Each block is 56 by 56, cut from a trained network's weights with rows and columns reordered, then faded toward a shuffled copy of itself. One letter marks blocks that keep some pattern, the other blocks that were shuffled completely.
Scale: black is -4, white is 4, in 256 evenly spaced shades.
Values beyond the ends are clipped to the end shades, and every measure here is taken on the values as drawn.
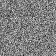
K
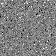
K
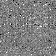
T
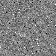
K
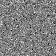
K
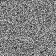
K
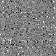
T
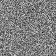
K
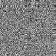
T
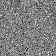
K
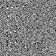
T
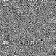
T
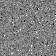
K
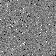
K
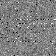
T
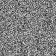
K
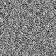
T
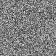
K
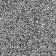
K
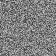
K
